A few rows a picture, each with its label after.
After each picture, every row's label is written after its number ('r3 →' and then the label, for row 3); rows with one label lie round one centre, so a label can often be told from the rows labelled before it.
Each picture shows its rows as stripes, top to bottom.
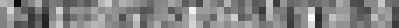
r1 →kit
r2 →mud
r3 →mud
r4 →mud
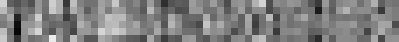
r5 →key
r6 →key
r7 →kit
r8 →kit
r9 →kit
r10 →key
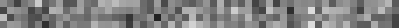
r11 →kit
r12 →mud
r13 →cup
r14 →mud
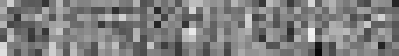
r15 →mud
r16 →cup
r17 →kit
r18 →cup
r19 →mud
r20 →mud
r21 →key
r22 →key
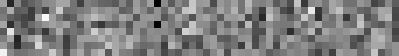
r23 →cup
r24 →mud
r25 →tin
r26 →cup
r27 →mud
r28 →kit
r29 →kit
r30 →key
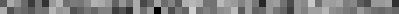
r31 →mud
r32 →cup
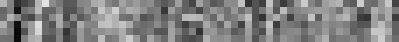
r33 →tin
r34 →kit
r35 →mud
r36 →kit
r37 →kit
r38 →kit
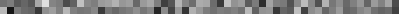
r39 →tin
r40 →cup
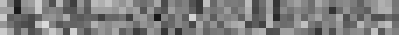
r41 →kit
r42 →kit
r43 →cup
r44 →tin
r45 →key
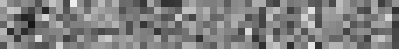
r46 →key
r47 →mud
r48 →tin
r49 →mud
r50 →cup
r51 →kit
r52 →mud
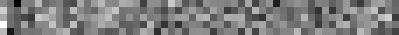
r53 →kit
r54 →key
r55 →tin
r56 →key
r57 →cup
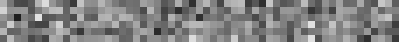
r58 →tin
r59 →key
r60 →kit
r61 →mud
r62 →cup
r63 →mud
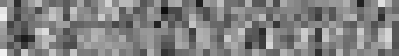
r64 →kit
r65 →key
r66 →key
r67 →cup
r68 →tin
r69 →tin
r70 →tin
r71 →key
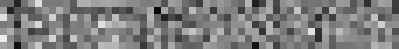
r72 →kit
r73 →cup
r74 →key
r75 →kit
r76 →mud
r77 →key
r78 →kit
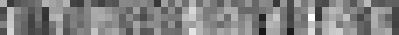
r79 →cup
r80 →mud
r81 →mud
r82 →mud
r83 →mud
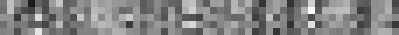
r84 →mud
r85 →mud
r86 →kit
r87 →mud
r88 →kit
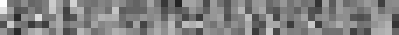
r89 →key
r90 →key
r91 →kit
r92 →mud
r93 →kit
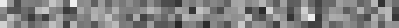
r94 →key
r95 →tin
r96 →mud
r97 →key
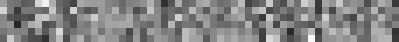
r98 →tin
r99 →key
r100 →tin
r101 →kit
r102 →mud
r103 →mud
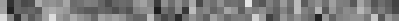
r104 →cup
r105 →cup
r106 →key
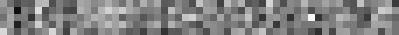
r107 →tin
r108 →kit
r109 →mud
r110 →kit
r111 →key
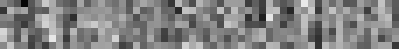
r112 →tin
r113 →mud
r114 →tin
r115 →tin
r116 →key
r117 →key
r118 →mud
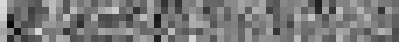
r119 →key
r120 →key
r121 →cup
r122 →cup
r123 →kit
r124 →cup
